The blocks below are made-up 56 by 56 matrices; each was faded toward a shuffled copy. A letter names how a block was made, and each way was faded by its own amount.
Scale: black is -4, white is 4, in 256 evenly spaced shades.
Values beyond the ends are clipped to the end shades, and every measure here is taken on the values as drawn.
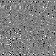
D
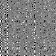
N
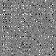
D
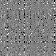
N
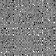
D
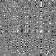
D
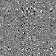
D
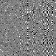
N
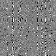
N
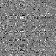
D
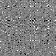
D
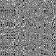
N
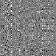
N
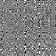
N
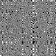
N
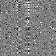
N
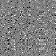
D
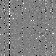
N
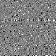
D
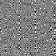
N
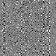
N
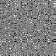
D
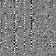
N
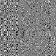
N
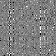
N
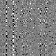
N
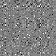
D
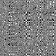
N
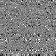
D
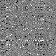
D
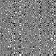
N
